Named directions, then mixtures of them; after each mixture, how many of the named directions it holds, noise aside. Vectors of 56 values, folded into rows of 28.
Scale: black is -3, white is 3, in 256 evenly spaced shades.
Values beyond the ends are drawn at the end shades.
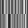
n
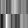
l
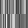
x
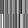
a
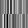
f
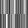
three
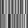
one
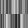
two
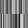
two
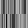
one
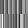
one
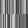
one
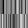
three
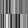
three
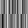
three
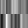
one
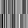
two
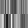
two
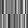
two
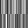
three
